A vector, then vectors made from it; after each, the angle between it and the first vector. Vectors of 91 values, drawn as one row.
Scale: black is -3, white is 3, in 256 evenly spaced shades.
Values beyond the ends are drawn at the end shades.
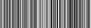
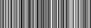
nearly opposite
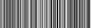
nearly parallel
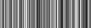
partly opposed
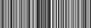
nearly opposite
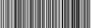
orthogonal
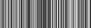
nearly opposite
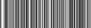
partly aligned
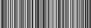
partly opposed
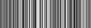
partly aligned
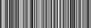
partly aligned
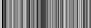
partly opposed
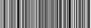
partly aligned
